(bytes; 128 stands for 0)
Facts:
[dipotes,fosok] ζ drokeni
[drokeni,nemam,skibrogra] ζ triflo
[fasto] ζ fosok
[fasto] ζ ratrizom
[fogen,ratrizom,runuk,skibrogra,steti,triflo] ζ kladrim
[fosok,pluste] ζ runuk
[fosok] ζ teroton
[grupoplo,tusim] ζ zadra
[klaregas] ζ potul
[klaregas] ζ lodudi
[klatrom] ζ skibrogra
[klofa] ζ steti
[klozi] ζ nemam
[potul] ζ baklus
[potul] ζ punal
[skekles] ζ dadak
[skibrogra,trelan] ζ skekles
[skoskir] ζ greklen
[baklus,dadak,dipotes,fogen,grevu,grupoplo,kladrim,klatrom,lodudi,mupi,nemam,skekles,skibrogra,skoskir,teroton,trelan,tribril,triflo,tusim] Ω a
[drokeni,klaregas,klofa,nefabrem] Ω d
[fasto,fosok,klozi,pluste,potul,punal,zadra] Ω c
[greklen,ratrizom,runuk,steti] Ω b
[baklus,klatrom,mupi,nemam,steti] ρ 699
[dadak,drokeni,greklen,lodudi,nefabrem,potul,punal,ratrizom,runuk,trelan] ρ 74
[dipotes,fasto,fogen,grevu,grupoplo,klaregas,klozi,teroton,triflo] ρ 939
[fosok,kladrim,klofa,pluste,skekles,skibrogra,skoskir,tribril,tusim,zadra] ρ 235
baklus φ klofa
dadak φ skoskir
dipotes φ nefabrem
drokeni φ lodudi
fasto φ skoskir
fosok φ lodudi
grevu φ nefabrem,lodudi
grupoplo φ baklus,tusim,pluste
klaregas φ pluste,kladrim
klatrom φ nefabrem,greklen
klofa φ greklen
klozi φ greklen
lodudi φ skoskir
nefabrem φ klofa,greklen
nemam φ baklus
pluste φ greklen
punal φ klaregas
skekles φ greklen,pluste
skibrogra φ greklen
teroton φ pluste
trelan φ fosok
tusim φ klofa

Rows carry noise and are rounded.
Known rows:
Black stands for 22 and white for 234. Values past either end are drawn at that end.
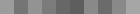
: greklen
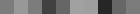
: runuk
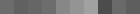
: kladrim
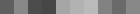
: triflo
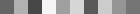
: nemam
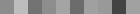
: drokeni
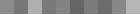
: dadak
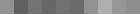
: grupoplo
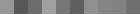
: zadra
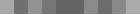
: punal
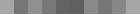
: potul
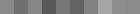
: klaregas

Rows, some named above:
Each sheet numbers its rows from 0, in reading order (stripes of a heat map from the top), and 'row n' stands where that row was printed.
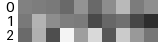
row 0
klozi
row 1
fosok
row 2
nemam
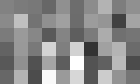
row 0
klozi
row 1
drokeni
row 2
dipotes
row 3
klatrom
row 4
steti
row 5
nemam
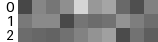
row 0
skibrogra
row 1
fasto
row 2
kladrim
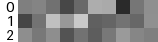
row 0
ratrizom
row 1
skekles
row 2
teroton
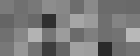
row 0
klofa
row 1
fogen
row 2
trelan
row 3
runuk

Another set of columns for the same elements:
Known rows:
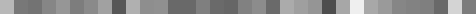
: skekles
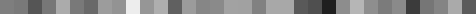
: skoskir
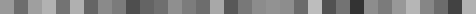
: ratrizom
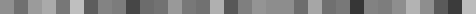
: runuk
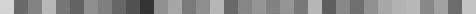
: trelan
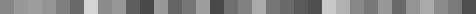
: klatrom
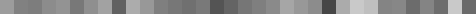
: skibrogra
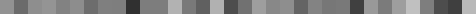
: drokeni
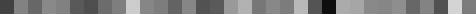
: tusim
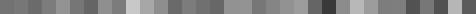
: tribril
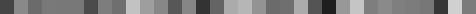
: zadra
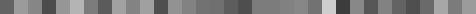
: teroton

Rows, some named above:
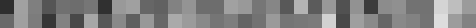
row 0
grupoplo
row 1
klozi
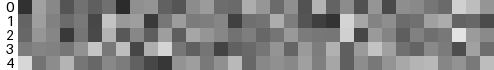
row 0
grupoplo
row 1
nemam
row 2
klozi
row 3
kladrim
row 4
trelan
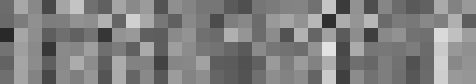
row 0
teroton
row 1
klofa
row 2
grupoplo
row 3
triflo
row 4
fasto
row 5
dipotes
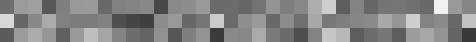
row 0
fogen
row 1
dadak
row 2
steti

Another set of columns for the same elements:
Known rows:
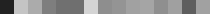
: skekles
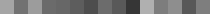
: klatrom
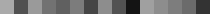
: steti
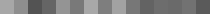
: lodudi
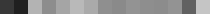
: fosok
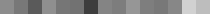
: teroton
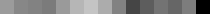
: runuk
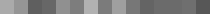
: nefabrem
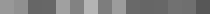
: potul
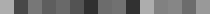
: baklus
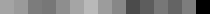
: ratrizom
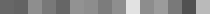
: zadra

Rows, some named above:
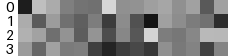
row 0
skekles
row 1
steti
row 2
grupoplo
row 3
nemam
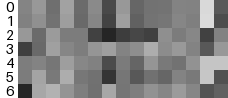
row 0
fogen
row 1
fogen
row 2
nemam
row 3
klofa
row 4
dipotes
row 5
triflo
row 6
skibrogra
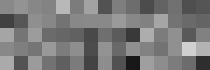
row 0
drokeni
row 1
kladrim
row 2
klatrom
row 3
fasto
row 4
steti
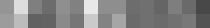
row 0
trelan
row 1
dadak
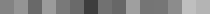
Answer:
klozi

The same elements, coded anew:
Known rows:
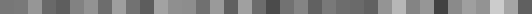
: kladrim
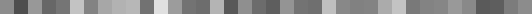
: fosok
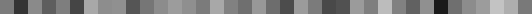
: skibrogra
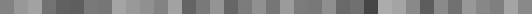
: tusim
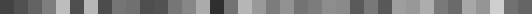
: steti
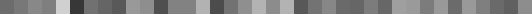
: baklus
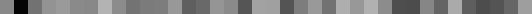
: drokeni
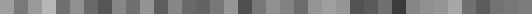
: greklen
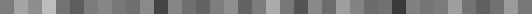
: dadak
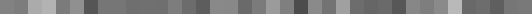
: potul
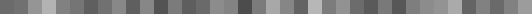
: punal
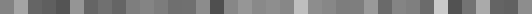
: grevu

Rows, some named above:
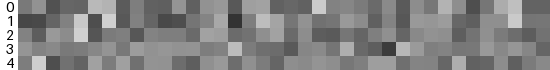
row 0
fogen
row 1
steti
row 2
klatrom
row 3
klofa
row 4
grupoplo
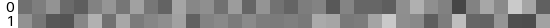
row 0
kladrim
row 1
dipotes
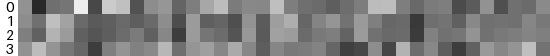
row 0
nemam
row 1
trelan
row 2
trelan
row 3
skekles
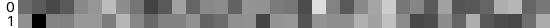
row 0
triflo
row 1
drokeni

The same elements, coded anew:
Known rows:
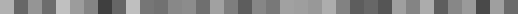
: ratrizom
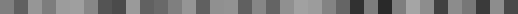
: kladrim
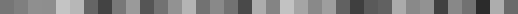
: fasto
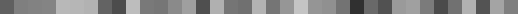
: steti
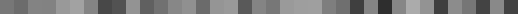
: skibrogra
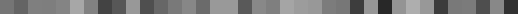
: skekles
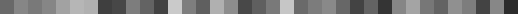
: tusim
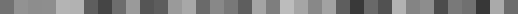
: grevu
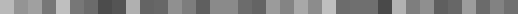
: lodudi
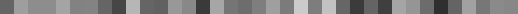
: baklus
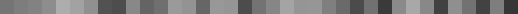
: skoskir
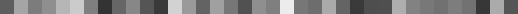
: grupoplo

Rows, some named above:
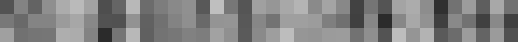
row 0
klatrom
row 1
skibrogra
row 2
trelan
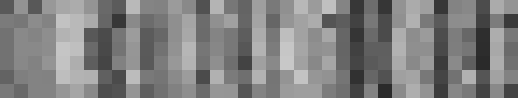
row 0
nemam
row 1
klofa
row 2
triflo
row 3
fogen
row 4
dipotes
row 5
steti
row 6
skibrogra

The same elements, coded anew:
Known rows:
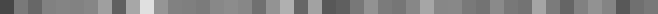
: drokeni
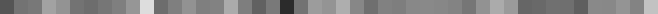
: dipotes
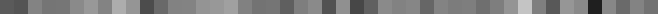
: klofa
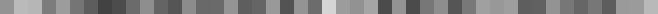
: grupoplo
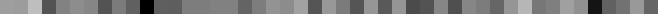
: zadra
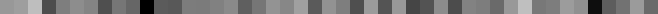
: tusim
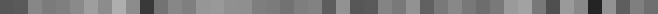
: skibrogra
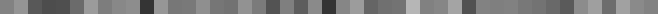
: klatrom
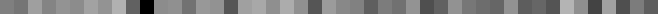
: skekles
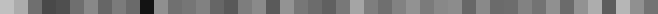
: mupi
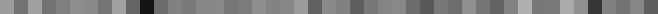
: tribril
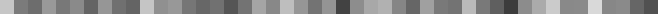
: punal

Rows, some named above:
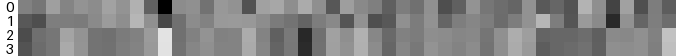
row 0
skekles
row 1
kladrim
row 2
fogen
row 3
triflo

